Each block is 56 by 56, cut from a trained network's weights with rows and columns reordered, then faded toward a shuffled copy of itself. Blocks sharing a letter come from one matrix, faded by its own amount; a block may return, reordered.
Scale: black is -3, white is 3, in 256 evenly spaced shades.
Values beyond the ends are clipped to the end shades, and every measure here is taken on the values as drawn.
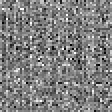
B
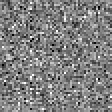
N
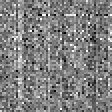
B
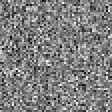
N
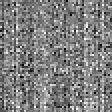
B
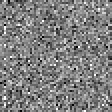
N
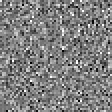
N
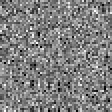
N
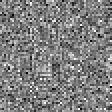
N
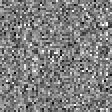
N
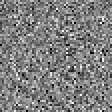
N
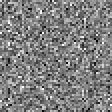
N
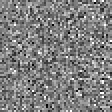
N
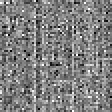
B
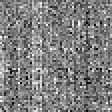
B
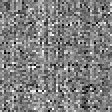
B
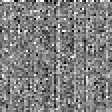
B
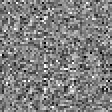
N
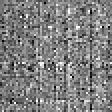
B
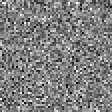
N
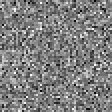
N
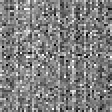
B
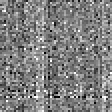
B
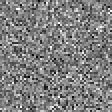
N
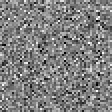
N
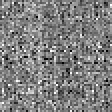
B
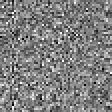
N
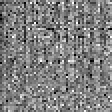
B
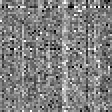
B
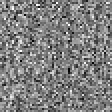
N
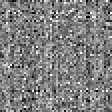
B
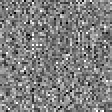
N
